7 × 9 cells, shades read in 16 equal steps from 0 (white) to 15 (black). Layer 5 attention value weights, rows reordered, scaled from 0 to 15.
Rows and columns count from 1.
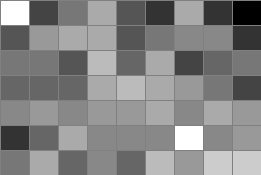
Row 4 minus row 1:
9 -2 1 0 -6 -7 1 -4 -4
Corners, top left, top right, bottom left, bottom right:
0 15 8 3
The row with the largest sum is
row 1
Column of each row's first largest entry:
9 9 7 9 1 1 3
